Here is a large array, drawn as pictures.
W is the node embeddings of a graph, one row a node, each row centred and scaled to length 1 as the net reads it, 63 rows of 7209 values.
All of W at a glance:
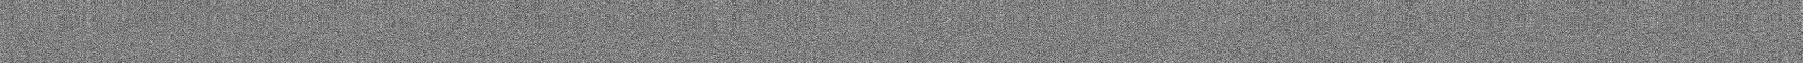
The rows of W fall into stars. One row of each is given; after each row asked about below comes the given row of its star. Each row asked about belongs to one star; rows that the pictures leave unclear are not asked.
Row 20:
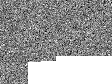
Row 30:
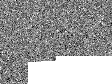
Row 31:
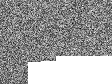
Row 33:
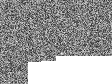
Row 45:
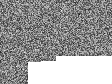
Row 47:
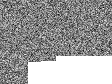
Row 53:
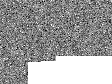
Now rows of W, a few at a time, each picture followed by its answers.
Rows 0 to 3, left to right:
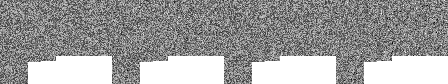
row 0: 31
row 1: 20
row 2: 53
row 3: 53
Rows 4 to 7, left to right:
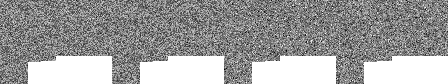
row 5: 20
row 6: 47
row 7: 31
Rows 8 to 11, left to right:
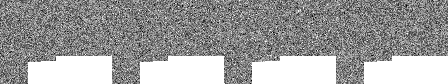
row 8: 31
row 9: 47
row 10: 30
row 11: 47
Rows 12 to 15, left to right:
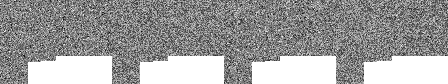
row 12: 20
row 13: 33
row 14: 31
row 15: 20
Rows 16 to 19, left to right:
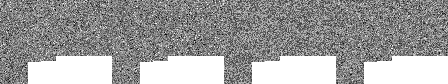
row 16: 20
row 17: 53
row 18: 20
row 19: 31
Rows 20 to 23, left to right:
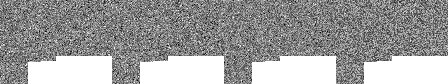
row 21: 47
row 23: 45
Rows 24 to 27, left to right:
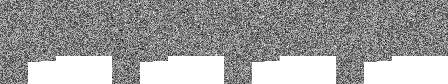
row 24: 30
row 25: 31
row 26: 53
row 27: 30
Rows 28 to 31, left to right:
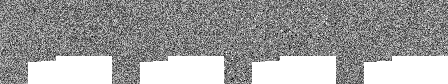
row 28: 47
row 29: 53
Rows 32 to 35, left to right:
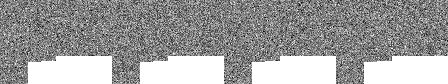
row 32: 33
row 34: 20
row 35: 31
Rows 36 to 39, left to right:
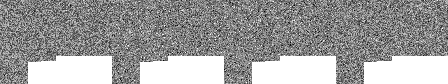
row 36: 47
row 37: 30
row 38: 47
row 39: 30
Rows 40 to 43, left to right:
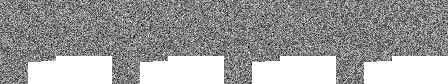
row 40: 33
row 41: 33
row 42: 45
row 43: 53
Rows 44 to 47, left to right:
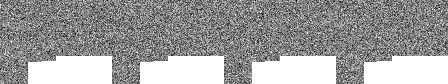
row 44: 47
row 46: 33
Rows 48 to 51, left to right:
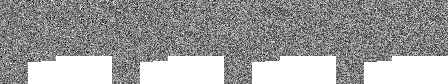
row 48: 53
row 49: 33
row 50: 31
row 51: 33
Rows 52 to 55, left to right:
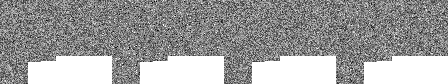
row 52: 31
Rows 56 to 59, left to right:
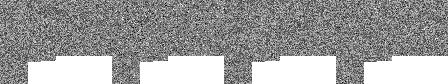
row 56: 20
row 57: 33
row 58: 20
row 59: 53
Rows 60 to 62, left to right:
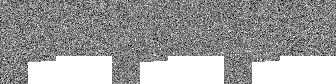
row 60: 31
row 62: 20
